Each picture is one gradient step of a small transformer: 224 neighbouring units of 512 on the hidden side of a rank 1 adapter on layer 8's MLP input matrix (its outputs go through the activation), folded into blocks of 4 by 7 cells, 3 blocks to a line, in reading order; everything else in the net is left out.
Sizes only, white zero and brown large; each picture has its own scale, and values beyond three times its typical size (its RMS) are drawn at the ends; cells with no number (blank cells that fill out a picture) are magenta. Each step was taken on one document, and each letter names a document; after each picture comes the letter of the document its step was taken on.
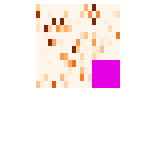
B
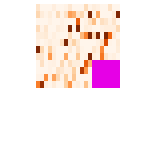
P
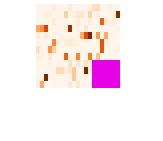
P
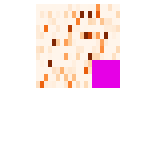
P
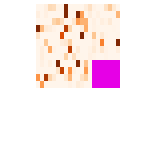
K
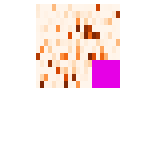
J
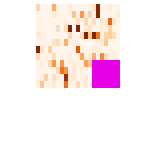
J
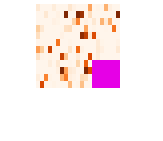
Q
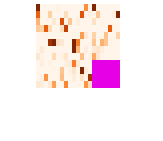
B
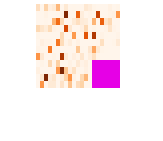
K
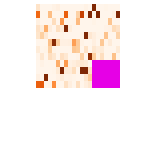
B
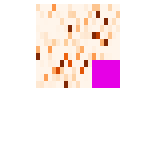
J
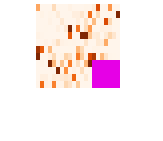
J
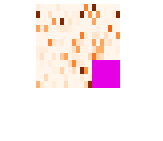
B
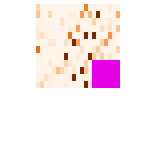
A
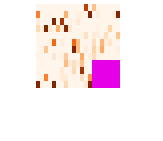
B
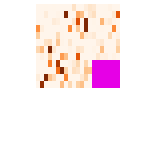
Q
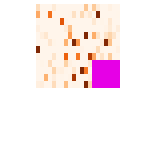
A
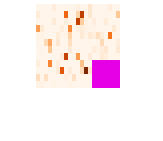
Q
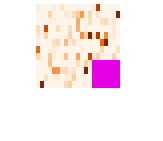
P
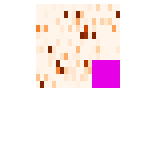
Q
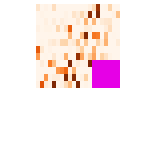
J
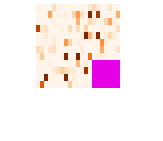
P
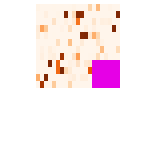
Q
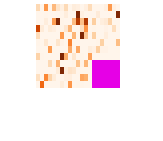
K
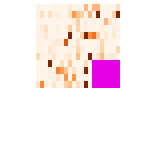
P
